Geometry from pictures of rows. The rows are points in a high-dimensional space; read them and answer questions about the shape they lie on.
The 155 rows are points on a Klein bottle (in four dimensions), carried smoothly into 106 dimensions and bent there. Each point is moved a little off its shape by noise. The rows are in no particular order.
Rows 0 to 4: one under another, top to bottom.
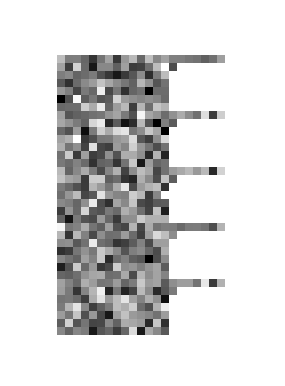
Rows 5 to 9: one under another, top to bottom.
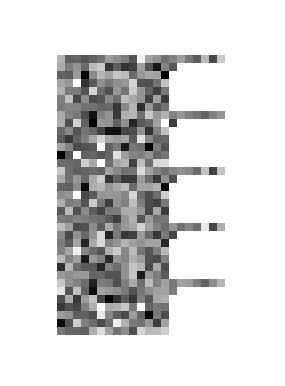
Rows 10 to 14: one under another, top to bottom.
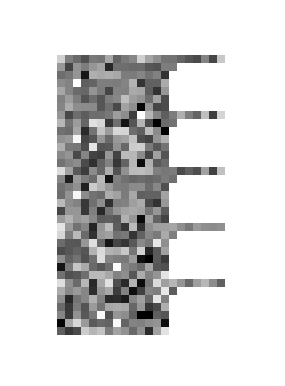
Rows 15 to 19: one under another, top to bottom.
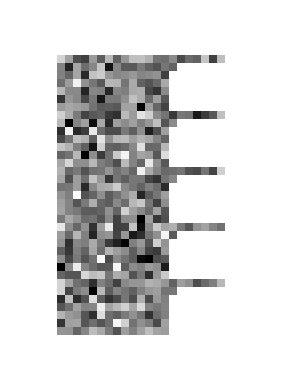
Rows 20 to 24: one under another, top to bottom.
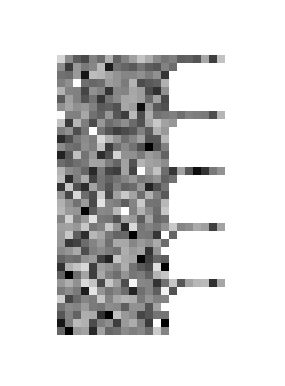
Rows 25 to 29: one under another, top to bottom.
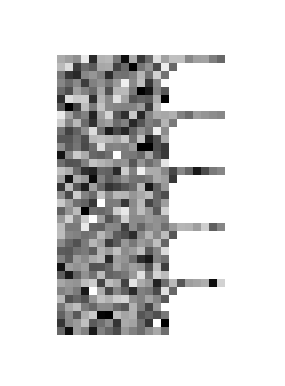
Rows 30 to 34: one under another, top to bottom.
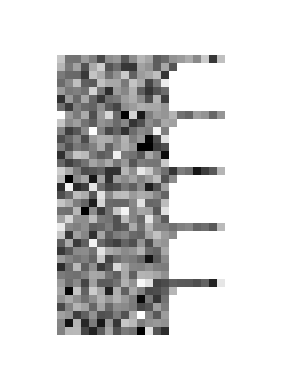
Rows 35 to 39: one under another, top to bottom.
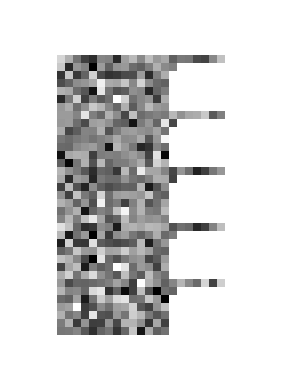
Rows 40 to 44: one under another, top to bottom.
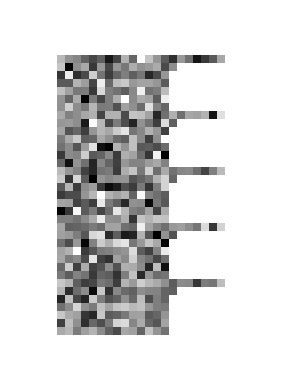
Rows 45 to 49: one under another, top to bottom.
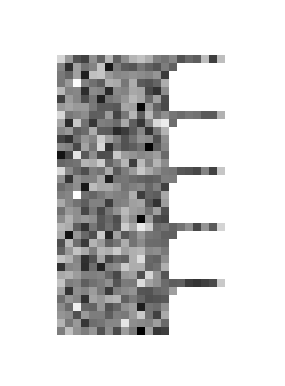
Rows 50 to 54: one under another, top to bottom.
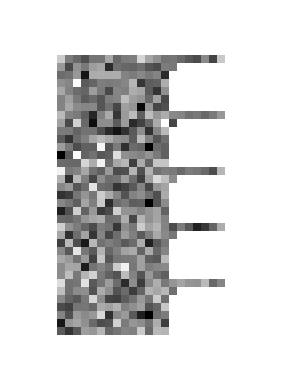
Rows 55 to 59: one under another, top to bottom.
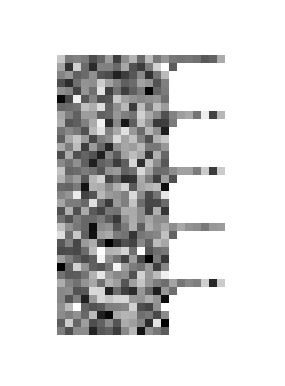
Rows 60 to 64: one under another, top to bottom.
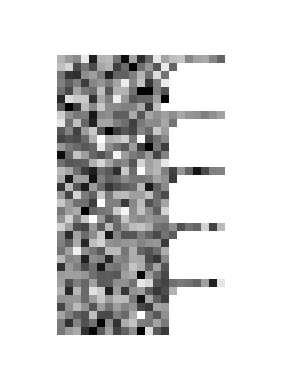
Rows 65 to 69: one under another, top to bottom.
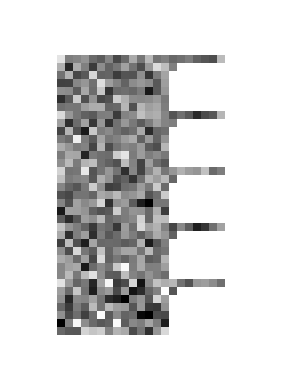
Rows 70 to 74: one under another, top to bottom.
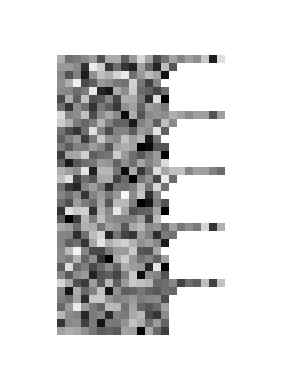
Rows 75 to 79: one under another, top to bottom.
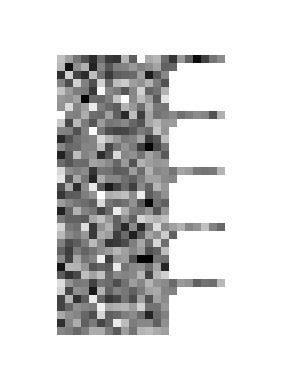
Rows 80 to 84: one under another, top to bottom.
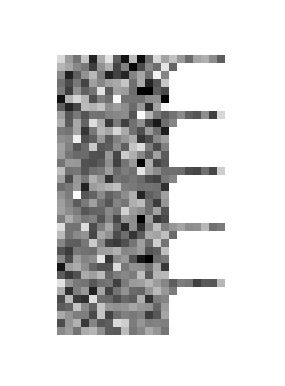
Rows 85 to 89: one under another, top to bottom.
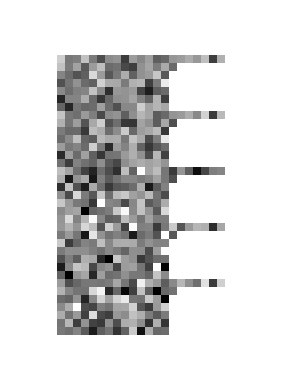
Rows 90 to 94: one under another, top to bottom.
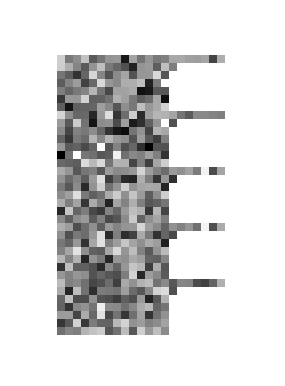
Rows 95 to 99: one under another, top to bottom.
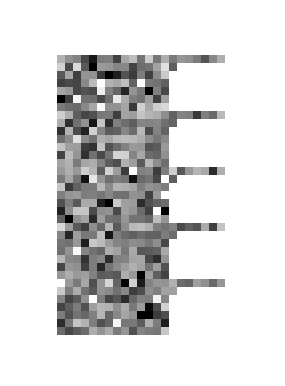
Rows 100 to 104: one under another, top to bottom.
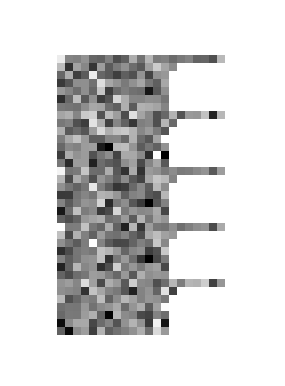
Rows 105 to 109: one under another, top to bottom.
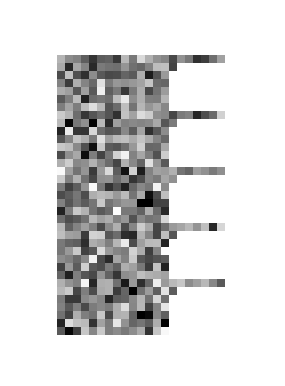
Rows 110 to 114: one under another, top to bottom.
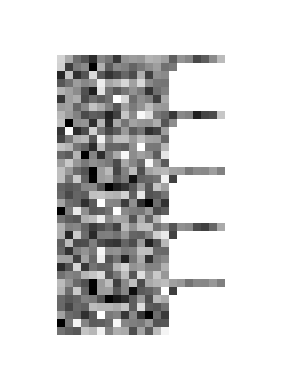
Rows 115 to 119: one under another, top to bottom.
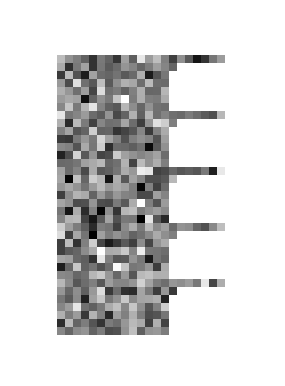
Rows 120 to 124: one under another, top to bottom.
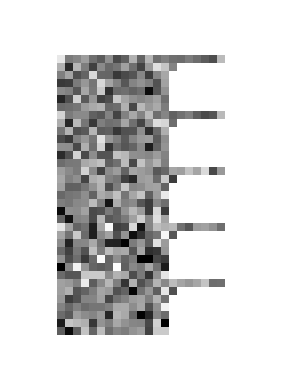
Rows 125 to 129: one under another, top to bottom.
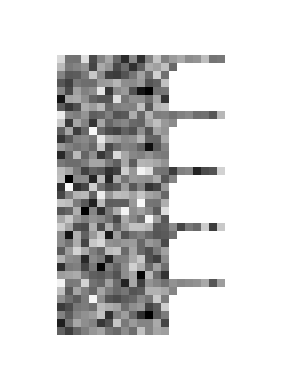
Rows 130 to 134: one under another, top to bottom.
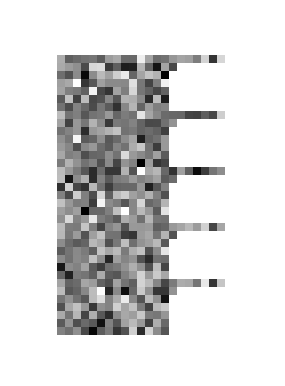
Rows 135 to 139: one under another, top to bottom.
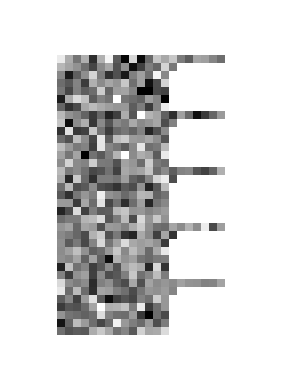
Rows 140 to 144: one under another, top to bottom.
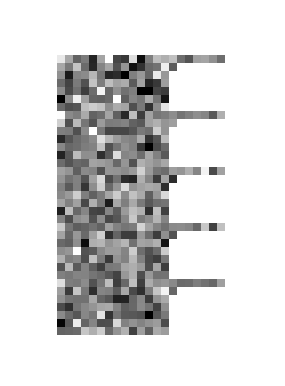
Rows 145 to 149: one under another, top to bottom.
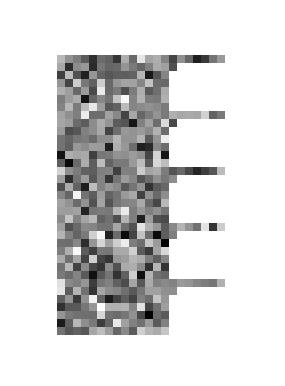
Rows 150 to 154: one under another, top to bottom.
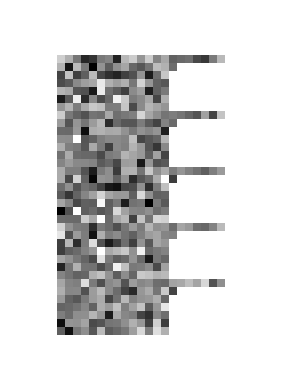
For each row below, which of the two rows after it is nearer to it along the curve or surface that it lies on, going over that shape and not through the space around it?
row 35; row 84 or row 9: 9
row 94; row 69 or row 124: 69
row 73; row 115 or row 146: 146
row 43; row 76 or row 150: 76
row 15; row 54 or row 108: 108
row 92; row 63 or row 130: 63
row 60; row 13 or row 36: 36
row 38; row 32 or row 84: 32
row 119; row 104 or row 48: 104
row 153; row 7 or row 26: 26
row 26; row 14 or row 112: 112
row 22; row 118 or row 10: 10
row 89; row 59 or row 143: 59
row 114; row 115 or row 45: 115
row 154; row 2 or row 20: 2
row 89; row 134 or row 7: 134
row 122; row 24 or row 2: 24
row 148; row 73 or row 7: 73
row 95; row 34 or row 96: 96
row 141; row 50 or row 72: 72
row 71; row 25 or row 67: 25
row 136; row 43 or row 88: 43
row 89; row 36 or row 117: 117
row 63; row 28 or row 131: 131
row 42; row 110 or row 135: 110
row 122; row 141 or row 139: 141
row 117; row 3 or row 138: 138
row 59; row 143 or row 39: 39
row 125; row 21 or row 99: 21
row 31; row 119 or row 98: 119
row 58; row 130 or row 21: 21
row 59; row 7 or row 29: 29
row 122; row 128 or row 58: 128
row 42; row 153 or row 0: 153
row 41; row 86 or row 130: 130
